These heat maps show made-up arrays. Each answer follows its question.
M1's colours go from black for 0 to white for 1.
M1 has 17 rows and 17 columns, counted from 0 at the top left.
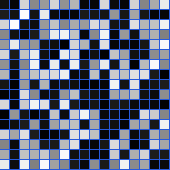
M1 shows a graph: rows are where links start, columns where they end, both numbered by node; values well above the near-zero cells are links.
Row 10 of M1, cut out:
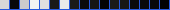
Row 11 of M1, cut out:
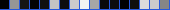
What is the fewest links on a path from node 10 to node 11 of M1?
3
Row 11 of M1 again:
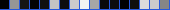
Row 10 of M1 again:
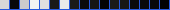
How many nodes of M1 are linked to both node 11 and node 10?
0
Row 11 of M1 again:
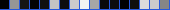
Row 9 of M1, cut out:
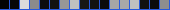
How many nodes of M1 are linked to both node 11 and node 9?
2
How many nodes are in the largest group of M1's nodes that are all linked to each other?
5
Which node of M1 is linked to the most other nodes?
node 2
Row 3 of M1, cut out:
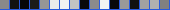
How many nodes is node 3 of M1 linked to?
11
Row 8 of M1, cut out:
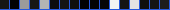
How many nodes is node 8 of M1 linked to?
4
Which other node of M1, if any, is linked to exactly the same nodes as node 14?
node 5
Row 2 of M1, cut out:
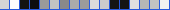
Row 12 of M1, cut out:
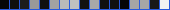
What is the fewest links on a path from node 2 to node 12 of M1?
2
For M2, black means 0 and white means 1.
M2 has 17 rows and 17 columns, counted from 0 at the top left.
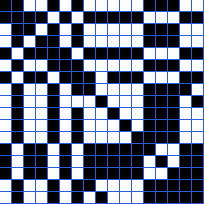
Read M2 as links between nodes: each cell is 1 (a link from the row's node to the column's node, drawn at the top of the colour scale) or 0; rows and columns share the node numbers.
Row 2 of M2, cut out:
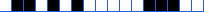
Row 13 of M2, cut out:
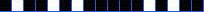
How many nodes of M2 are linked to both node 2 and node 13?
0
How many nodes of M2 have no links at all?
0
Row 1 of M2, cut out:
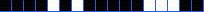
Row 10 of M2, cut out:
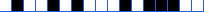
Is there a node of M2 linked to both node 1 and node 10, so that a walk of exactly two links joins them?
no
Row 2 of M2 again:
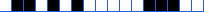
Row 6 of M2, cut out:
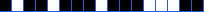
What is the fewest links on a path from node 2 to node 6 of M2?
2
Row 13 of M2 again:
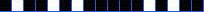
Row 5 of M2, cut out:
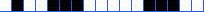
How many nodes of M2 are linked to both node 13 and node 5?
0
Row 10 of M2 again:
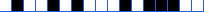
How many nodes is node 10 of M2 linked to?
10
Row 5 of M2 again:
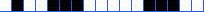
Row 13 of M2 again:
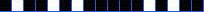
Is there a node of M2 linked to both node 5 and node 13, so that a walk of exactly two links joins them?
no
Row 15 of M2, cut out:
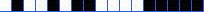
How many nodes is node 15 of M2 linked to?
8
